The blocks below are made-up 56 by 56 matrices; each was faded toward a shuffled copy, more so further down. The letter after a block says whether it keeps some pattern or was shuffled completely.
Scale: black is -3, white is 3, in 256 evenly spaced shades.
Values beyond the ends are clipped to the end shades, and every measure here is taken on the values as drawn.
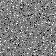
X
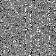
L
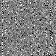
L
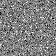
X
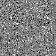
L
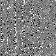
L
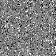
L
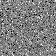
X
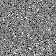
X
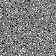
X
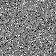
X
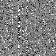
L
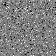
X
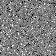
X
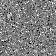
X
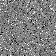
X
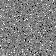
X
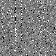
L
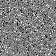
X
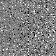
L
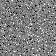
X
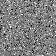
X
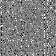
L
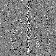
L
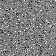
X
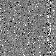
L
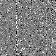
L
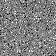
X
